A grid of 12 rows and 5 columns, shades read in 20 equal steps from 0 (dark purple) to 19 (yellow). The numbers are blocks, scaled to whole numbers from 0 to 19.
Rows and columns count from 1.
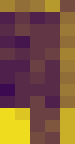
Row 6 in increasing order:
2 2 3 5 10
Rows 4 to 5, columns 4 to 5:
4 9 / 5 11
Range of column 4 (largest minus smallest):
11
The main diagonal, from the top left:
11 4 4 4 11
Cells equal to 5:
8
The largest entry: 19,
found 5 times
